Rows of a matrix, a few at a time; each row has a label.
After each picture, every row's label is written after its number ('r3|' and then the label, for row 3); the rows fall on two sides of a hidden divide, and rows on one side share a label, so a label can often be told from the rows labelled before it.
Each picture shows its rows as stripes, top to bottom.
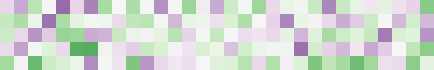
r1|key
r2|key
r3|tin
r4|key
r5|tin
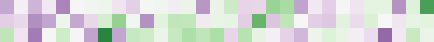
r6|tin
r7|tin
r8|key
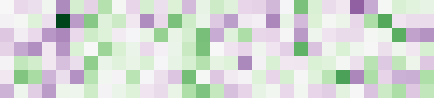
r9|key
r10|tin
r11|key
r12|key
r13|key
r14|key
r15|key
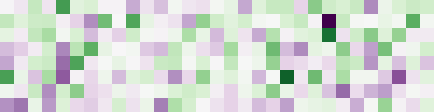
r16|tin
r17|key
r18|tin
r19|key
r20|key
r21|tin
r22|key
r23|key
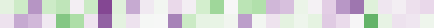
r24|key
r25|tin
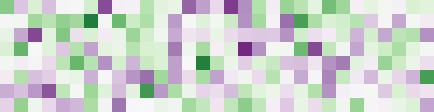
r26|tin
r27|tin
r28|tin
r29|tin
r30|key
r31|key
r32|key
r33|key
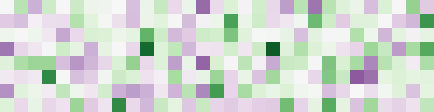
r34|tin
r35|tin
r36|key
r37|tin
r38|tin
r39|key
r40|key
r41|tin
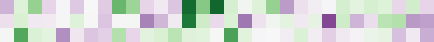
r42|key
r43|key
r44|key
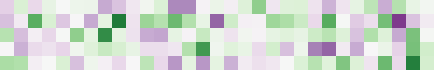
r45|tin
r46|tin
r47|tin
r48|key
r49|tin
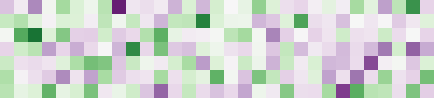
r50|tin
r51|key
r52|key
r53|key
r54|key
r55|key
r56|tin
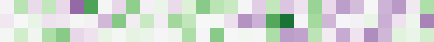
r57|key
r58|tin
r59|key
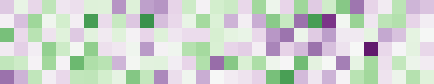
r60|key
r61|key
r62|key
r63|key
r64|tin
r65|tin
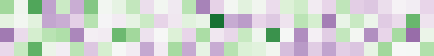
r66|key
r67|key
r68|key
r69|key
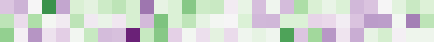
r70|key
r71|key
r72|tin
